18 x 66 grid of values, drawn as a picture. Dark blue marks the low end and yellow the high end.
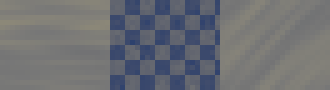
The table splits into one row of 3 panels. Panel 1,1: middling, streaked across, faint in contrast. Panel 1,2: low, checkered. Panel 1,3: middling, slanting up to the right, faint in contrast.
